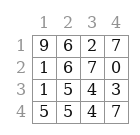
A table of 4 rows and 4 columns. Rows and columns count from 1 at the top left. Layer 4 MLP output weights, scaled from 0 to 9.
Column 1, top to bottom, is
9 1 1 5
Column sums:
16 22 17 17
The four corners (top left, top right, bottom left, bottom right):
9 7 5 7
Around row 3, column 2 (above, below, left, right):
6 5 1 4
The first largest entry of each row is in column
1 3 2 4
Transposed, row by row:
9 1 1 5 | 6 6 5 5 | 2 7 4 4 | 7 0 3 7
